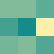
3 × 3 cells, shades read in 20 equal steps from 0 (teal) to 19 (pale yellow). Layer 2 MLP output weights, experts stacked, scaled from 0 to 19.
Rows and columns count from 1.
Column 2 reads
9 0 9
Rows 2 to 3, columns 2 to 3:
0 19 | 9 5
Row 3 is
8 9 5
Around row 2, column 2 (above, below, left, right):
9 9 4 19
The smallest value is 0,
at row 2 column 2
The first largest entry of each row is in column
1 3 2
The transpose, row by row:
9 4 8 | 9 0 9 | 6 19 5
